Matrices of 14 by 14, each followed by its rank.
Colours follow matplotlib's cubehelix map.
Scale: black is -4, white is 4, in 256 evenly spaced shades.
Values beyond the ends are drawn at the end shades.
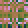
two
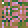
three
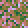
full rank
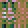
two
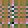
one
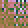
two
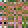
two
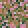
full rank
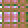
one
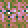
three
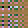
one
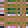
one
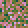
full rank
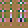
one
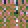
two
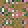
three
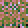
three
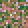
full rank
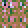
three
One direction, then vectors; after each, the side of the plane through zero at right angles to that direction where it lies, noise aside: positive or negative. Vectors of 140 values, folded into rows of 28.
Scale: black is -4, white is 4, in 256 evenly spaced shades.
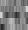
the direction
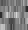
negative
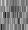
positive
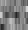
positive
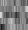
positive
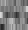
positive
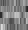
negative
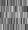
negative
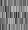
positive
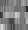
negative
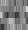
positive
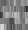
negative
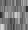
negative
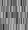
positive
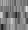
positive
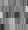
positive
